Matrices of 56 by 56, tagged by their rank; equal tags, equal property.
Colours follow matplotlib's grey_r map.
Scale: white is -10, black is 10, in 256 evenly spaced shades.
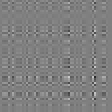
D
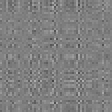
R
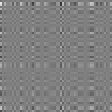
D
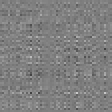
R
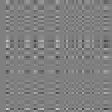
D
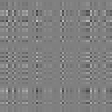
D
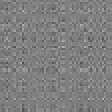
R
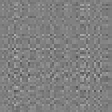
R
